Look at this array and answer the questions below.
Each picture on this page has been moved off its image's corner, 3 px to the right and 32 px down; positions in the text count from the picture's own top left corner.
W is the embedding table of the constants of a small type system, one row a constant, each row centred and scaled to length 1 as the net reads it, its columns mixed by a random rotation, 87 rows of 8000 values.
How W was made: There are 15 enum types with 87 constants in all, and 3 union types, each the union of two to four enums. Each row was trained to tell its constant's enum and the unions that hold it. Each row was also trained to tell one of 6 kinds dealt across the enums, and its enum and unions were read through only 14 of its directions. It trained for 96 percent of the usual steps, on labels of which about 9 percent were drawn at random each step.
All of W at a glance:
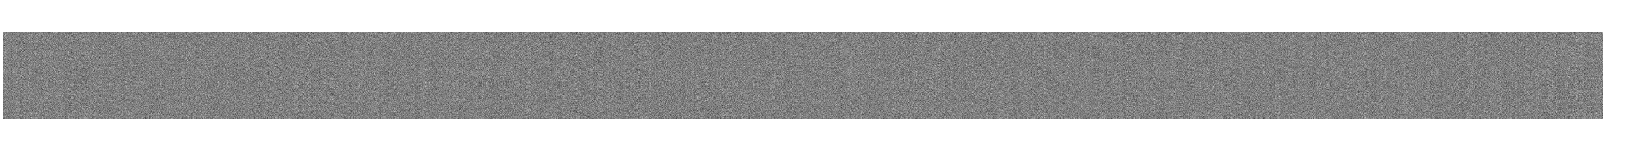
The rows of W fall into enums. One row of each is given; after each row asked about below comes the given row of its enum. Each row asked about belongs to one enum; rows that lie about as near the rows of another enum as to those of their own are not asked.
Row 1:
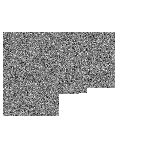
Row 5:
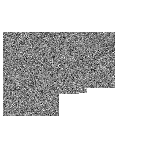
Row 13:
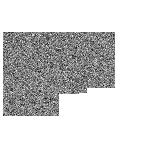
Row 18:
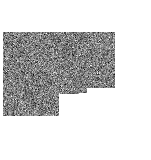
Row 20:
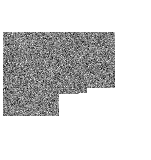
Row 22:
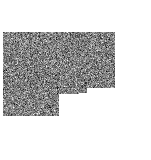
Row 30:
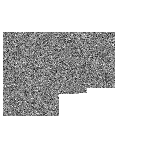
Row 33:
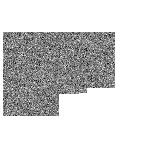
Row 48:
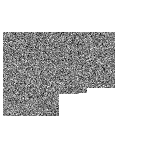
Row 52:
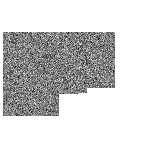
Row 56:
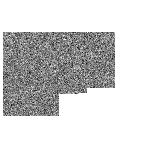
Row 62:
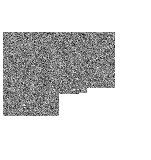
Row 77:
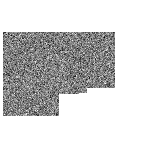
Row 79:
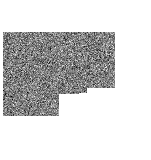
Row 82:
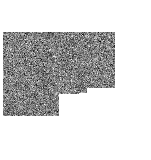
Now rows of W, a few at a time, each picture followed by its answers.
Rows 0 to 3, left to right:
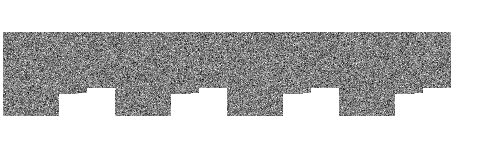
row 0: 79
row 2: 33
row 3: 20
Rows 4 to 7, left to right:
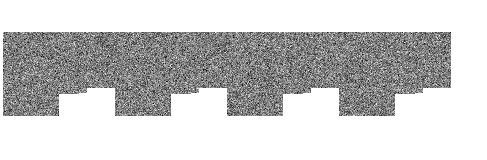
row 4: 20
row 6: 82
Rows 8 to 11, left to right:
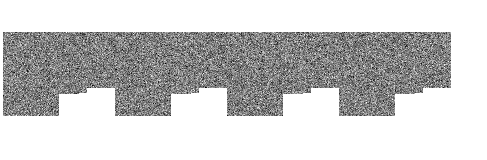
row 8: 62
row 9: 33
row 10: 56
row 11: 1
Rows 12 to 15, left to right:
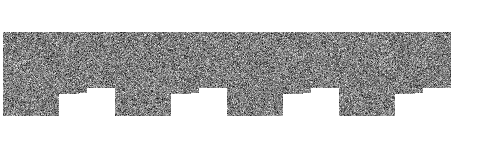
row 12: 20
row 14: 52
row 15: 22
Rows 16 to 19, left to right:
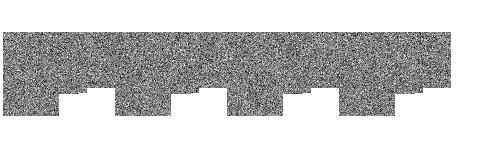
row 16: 48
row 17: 79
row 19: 56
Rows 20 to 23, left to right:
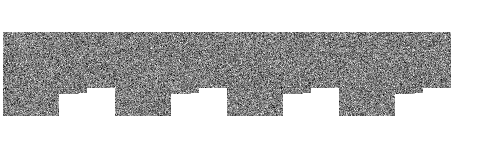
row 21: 33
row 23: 52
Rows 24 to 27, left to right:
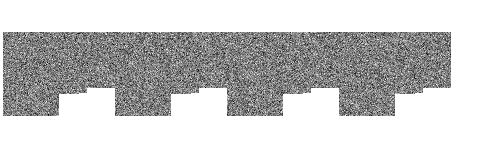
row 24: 5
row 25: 20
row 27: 82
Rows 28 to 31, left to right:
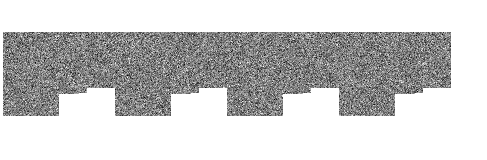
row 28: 30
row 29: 22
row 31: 62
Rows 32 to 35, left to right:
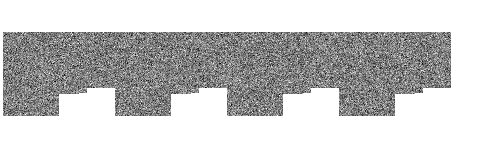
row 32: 33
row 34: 62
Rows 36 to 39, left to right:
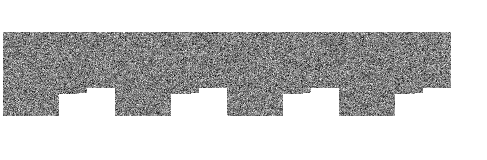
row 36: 52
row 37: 56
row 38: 22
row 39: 1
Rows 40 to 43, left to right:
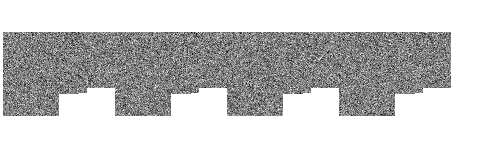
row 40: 48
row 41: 56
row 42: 82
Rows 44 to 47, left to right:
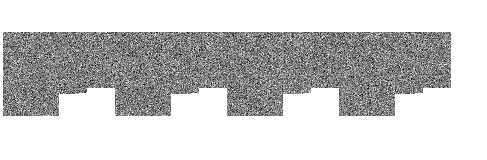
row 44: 52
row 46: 13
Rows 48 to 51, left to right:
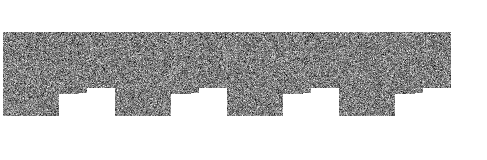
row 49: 79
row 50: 56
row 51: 52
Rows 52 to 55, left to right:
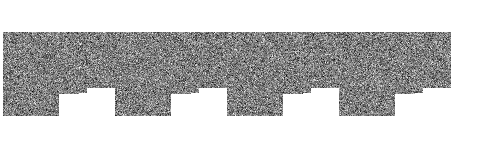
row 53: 5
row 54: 56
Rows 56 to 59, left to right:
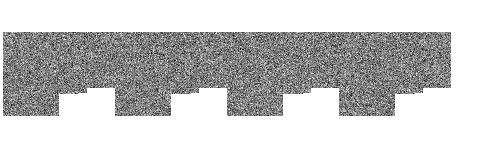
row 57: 48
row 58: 13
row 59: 1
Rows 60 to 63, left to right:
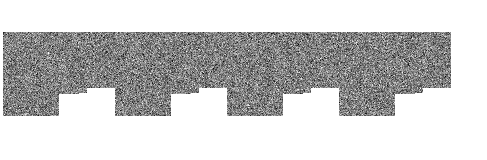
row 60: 77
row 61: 48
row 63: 22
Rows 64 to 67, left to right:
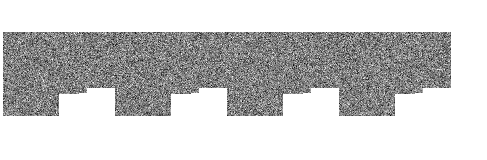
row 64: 5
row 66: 5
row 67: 30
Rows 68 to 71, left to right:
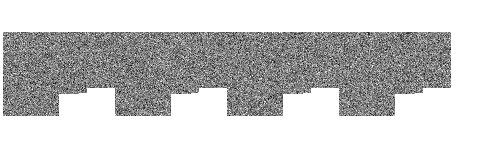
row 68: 52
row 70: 13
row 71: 30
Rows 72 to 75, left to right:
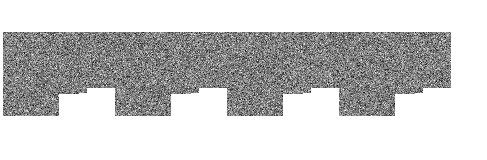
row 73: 1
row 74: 13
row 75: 1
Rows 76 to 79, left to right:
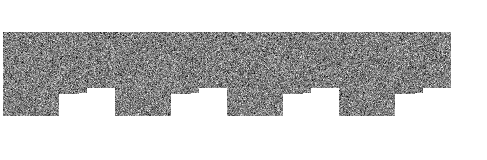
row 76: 79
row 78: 22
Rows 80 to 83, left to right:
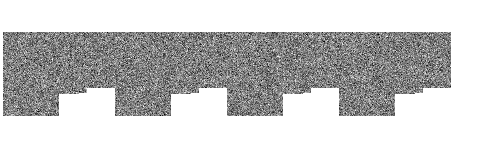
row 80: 5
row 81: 33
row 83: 48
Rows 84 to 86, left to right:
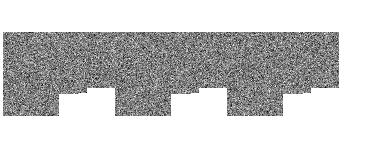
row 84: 1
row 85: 33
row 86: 13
